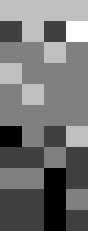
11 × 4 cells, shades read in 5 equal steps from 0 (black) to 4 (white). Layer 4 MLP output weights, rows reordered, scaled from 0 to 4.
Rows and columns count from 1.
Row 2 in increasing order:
1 1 3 4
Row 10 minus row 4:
-2 -1 -2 0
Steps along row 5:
up down same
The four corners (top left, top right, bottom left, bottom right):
3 3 1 1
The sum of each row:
12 9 9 9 9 8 6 5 5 4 3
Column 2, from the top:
3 3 2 2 3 2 2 1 2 1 1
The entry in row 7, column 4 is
3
